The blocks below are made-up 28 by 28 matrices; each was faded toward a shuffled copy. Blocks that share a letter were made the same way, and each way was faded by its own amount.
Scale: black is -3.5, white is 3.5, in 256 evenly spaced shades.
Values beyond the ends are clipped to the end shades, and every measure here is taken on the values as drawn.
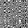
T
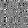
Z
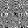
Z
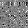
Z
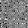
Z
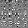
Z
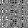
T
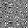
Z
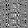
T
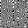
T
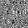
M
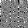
T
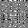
Z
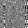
T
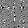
T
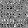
Z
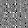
T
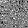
M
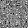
M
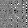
T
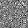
M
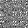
M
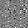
T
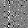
T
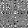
Z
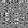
Z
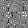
T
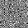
M
